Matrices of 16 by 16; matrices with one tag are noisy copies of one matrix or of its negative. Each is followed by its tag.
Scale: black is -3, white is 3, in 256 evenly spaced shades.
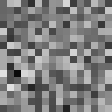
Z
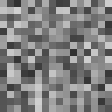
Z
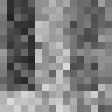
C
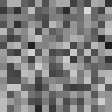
Z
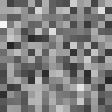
Z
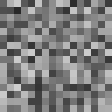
Z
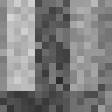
C
